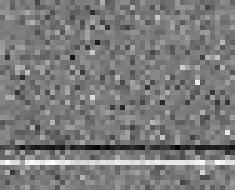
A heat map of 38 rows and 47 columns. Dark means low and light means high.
Odd lines: rows 30 and 33. Slope: none. Histogram: heavy tails on both sides. Average level on the scale: 50%.
